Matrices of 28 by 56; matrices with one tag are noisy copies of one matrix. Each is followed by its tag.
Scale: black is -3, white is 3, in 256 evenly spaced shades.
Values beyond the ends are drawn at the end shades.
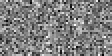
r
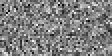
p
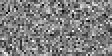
p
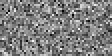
p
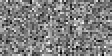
r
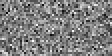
p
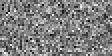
p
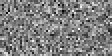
p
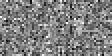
r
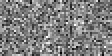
r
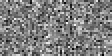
r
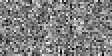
r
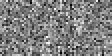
r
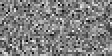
p
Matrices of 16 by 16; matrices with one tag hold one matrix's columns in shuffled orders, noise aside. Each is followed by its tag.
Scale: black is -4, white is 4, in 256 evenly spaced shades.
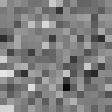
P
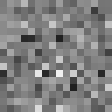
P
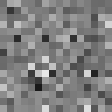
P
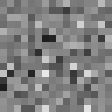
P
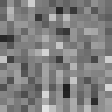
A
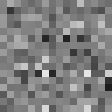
P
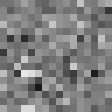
P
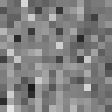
A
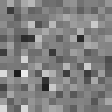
P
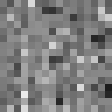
A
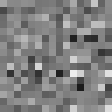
P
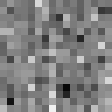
A
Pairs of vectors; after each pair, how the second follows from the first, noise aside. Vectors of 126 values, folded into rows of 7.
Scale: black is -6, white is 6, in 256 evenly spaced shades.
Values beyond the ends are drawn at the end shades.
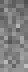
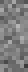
sign-scrambled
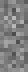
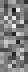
scaled up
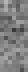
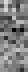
scaled up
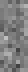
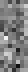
scaled up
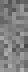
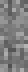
sign-scrambled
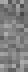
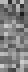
scaled up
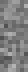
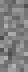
sign-scrambled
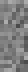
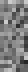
scaled up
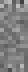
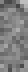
sign-scrambled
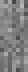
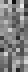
scaled up
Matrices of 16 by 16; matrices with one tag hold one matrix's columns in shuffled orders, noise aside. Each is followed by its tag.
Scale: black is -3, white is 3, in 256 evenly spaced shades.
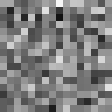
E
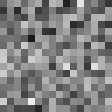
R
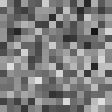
R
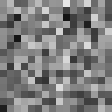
E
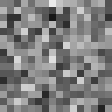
E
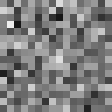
E
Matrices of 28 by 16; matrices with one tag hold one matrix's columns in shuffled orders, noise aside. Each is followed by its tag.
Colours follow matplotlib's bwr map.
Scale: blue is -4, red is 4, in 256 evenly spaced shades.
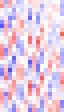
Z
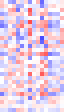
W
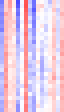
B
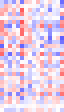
W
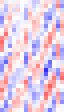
Z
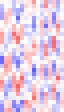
Z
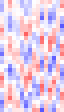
Z
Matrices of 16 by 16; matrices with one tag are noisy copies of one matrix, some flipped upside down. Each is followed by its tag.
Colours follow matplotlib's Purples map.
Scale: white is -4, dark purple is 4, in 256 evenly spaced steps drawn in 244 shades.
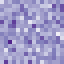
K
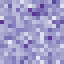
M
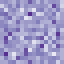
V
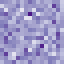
V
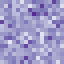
M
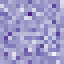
V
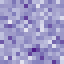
M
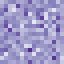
V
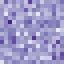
K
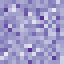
V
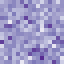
M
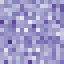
K
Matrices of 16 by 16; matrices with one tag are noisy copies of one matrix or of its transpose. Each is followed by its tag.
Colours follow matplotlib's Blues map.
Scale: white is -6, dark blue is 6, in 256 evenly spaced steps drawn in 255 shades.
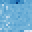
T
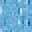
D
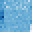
T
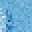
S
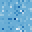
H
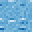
D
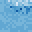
S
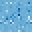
H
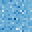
H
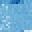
T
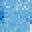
T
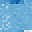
T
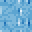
D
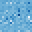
H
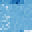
T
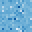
H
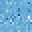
H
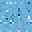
H
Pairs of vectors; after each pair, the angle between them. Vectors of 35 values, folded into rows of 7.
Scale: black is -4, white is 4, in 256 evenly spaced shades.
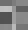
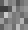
partly opposed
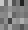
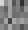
nearly parallel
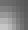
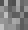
partly aligned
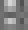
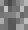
partly opposed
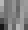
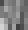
nearly opposite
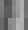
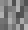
orthogonal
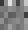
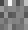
nearly parallel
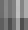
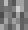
partly aligned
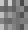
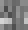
orthogonal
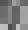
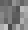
nearly parallel
